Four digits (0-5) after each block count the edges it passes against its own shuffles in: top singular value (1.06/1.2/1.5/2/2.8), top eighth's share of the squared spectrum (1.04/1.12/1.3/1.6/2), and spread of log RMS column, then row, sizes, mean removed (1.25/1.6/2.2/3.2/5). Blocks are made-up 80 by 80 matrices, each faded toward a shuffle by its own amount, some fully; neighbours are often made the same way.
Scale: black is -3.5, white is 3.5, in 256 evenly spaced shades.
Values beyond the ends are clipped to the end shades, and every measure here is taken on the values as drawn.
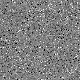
1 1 0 1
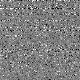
2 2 0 3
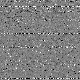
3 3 0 3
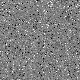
0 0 0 0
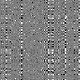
5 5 4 3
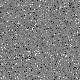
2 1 0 0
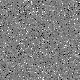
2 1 0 0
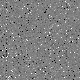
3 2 0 0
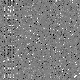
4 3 1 0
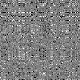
4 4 2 3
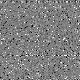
3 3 0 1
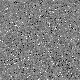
0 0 0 0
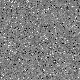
1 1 0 1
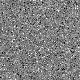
2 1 0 0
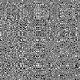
4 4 2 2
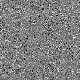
3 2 1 1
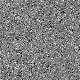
2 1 0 0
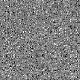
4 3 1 1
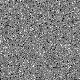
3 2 0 0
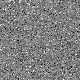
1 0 0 0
